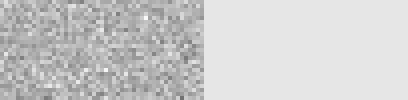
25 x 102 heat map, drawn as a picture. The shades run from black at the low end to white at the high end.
The table splits into one row of 2 panels. Panel 1,1: high, fine-grained. Panel 1,2: very high, flat.
